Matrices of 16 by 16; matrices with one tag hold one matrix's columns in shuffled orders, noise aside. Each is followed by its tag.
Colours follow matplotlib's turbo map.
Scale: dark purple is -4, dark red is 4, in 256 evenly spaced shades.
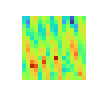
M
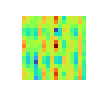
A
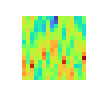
M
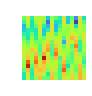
M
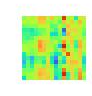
A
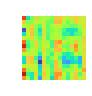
A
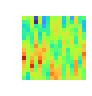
M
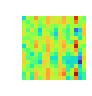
A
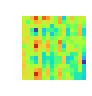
A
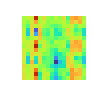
A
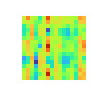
A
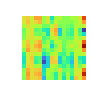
A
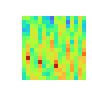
M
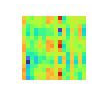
A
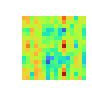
A
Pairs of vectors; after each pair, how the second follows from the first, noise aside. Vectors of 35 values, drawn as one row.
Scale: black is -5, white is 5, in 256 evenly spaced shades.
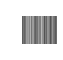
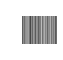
sign-scrambled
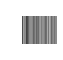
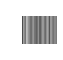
sign-scrambled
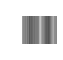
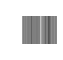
partly zeroed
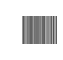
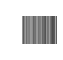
sign-scrambled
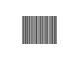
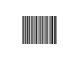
scaled up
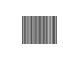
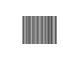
negated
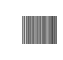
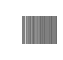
partly zeroed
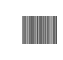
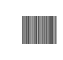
negated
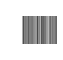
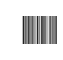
scaled up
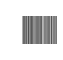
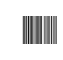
scaled up
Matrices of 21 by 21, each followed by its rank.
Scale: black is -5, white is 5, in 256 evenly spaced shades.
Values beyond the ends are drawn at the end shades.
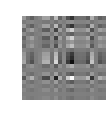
one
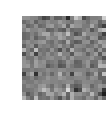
three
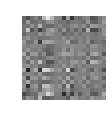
three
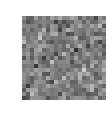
full rank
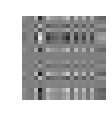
one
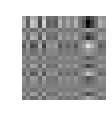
one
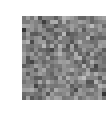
full rank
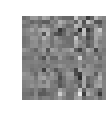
three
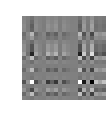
one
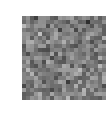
full rank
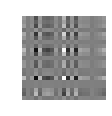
one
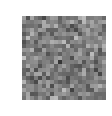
full rank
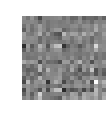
three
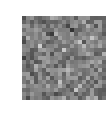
full rank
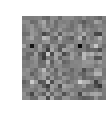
three
